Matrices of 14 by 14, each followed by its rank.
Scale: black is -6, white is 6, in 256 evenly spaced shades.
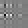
one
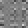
two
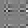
one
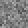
full rank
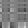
one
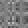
two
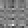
two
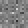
two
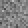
full rank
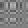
one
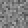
full rank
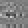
two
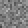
full rank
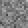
full rank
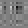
one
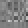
two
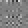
two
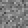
full rank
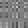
one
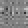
two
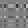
one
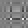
one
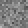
full rank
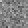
full rank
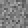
full rank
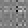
two
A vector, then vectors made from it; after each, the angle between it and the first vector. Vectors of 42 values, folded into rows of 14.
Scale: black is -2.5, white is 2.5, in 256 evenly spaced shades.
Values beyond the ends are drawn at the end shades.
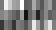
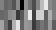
partly opposed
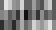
nearly parallel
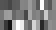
orthogonal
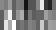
orthogonal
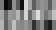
nearly opposite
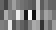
orthogonal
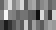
partly aligned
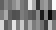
orthogonal
